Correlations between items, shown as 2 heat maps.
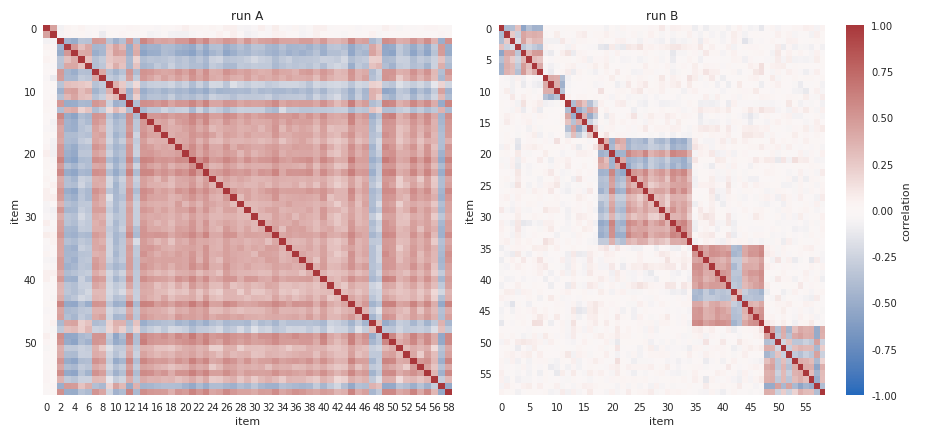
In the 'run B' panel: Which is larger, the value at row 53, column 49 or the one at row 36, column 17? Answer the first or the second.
the first
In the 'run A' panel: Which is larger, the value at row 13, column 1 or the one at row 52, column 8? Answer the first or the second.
the second
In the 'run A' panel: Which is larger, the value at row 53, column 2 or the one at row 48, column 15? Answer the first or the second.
the first
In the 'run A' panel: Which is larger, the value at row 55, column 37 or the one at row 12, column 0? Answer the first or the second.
the first
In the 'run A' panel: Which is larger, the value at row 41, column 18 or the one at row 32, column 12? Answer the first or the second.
the second
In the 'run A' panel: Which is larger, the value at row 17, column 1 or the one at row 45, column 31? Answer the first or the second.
the second
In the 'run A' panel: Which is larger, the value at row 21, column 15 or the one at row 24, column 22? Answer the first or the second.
the first
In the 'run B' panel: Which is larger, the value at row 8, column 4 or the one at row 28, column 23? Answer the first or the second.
the second
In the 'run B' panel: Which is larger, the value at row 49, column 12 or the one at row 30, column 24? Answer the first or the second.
the second
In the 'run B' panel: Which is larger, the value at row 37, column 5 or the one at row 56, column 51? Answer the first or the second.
the second
